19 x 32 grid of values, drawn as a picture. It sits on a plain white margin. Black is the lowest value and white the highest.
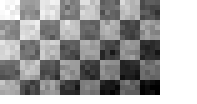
A checkerboard runs through the table. The ninth with the highest average is the top left. There are no lone odd cells. Values rise toward the top left. The bottom right is the ninth with the lowest average. On average the colour sits 50% of the way up the scale.
